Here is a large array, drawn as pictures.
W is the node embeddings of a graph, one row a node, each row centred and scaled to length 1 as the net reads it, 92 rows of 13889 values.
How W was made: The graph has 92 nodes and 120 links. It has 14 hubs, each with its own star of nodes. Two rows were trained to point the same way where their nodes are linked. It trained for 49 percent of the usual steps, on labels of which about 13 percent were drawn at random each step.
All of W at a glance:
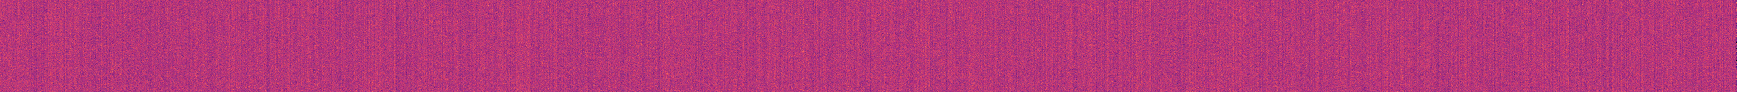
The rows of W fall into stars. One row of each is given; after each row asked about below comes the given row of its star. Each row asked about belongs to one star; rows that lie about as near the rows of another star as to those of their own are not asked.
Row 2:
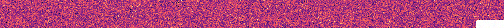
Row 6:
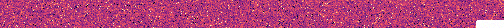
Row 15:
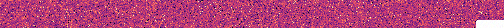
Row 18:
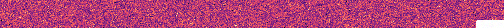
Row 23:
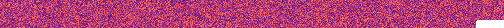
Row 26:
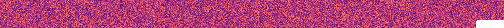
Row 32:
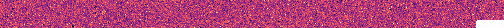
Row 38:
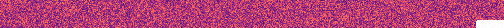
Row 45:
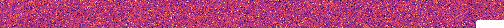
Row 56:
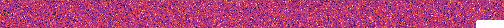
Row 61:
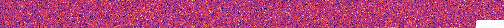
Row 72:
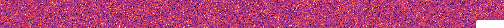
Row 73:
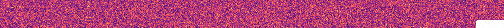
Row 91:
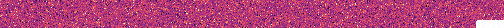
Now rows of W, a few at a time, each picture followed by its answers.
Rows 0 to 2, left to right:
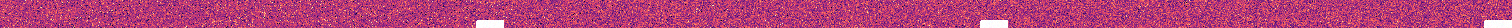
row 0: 45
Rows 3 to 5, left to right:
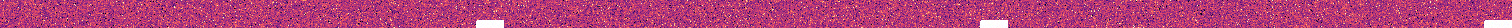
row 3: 23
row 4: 38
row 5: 26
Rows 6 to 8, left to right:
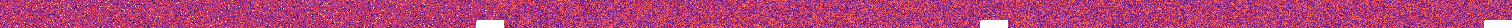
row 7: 38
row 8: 18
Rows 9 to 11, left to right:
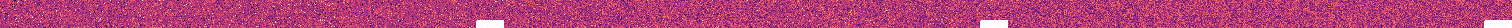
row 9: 56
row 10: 6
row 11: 56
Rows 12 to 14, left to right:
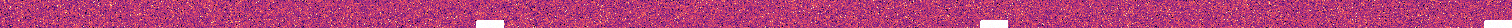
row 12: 56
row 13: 18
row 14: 2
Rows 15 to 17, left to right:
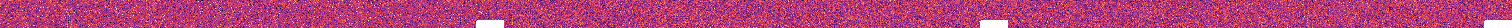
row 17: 73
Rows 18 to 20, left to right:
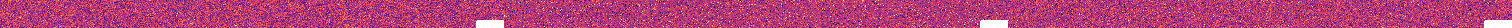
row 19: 18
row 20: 61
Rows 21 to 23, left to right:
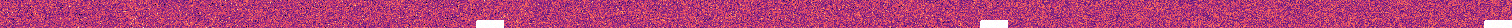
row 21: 23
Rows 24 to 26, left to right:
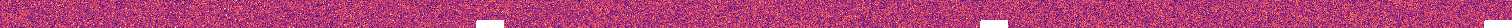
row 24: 72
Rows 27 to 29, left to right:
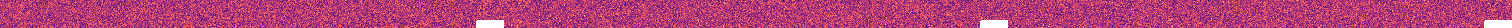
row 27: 61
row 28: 38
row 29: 26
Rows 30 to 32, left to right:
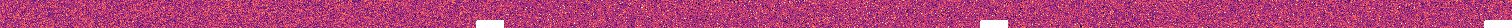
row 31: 56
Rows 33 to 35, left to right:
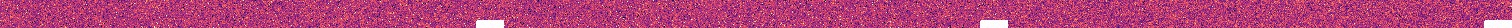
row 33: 72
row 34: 56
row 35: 6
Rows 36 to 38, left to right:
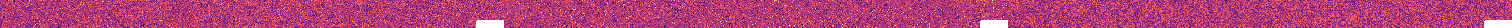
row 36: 15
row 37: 45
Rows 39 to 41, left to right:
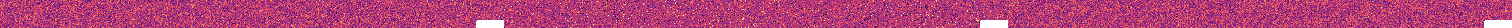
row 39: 23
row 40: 45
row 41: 38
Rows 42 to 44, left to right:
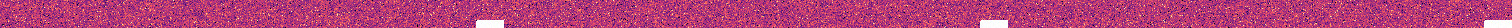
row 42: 23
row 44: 15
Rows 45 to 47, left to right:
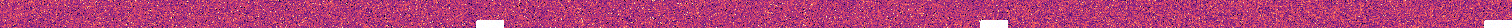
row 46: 2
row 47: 61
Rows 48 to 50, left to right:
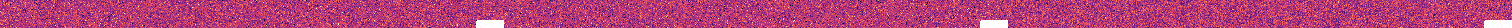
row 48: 23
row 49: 15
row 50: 18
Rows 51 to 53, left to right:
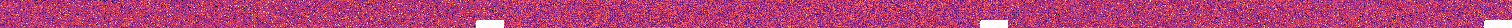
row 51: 23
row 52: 32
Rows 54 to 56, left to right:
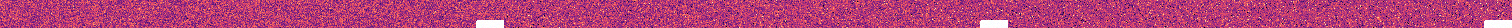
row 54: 91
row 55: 18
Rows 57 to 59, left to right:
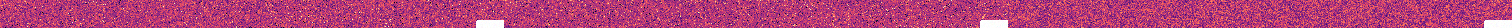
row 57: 32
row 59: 72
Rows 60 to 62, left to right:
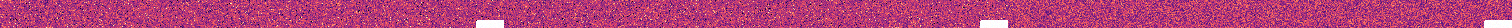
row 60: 15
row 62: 2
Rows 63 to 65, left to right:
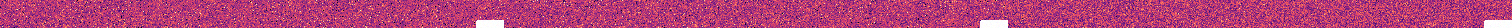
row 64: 15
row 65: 61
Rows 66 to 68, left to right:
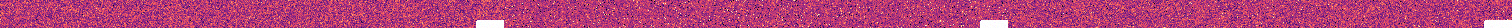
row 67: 72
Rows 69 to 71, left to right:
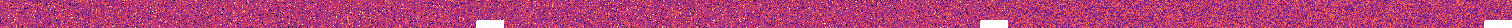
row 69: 26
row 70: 61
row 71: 6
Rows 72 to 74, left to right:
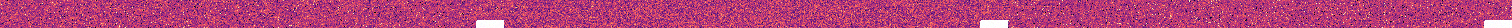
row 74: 73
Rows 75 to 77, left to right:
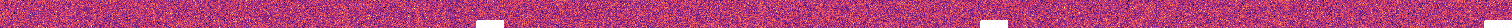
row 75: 32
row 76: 6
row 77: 91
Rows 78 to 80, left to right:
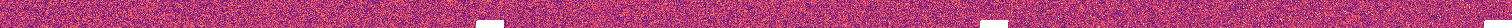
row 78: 15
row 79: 56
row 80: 38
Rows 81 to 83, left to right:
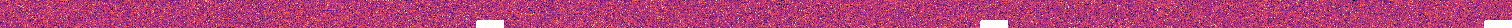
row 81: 38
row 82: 26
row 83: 26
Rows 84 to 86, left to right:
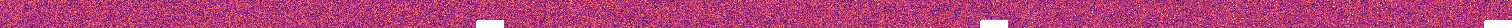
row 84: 45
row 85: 38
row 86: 61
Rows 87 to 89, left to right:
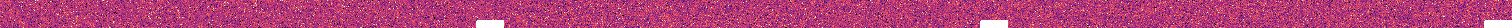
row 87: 91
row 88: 6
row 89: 61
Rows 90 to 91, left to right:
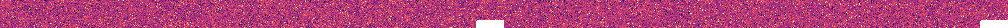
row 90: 15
